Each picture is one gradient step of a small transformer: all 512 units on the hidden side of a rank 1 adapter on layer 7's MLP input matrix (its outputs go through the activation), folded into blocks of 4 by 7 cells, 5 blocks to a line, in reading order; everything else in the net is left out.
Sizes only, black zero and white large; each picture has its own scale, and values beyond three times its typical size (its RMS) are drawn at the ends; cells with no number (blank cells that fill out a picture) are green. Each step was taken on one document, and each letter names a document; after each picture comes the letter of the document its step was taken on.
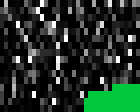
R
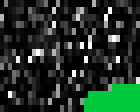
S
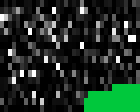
R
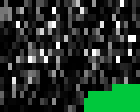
R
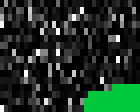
S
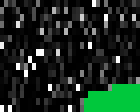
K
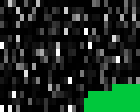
K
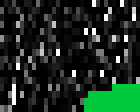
K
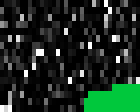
K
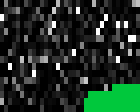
R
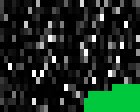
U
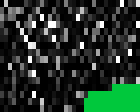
R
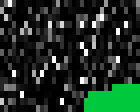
U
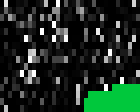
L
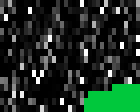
U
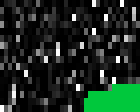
K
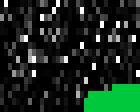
L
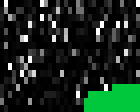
L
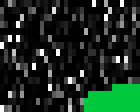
K
